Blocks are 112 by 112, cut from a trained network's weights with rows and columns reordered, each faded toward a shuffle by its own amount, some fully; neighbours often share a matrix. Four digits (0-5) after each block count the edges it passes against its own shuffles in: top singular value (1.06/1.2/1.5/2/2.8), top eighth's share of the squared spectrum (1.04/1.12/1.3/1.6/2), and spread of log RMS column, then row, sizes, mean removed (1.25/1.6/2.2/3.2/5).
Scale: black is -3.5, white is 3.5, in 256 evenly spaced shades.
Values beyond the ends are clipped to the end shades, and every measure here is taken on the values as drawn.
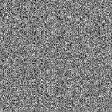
4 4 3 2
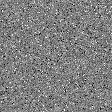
0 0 0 0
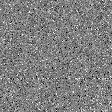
2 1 0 1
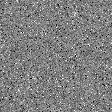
1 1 0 0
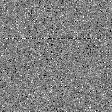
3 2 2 1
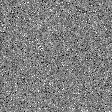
0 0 0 0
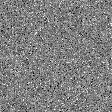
0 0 0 0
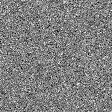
0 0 0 0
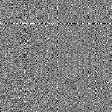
4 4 3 2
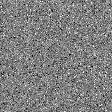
2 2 1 1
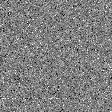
2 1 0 0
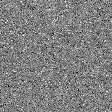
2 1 0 0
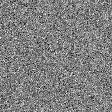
2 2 0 0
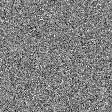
0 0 0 0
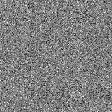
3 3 1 1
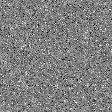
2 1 0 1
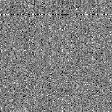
4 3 3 2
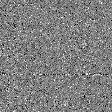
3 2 1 1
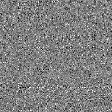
3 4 2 2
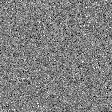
2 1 0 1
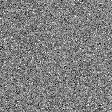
2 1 0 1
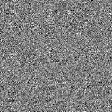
3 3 1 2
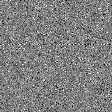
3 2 1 1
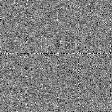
4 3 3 2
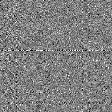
4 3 2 2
